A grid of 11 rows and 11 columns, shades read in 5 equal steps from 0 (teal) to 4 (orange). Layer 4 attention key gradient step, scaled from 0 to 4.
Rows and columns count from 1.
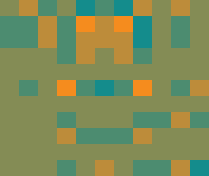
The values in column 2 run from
1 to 3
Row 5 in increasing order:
2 2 2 2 2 2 2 2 2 2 2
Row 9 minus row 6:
0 1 0 -1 0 1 0 -1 0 1 -1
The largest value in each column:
2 3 3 4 4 3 4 4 2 3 3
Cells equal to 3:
17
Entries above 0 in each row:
9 10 10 11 11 10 11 11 11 11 10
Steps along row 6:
down up up down down up up down down up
